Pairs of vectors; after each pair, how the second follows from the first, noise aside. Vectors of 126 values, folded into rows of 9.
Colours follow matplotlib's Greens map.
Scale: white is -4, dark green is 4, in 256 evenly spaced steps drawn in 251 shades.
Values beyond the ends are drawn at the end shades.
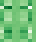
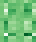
reversed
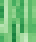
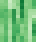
reversed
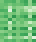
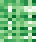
scaled up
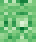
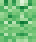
wrapped around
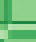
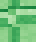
wrapped around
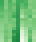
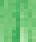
shrunk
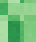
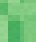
shrunk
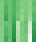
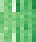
wrapped around
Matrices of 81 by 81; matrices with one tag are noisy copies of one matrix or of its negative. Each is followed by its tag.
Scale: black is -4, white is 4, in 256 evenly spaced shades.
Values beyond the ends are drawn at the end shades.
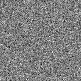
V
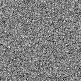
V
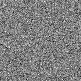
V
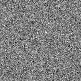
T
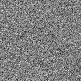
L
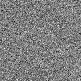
L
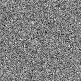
T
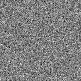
V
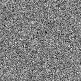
T
